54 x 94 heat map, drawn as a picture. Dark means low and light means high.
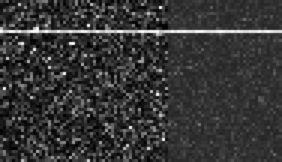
Row 11 stands out from the rest. There is no overall slope. Overall the values sit about 20% of the way up the scale. A vertical seam about 60% of the way across splits the table, and the right part is calmer. No regular stripes run through it.
